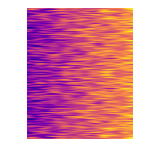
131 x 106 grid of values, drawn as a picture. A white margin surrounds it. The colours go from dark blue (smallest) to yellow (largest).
The top and bottom halves mirror each other. The field climbs toward the right. Streaks run across, left to right.
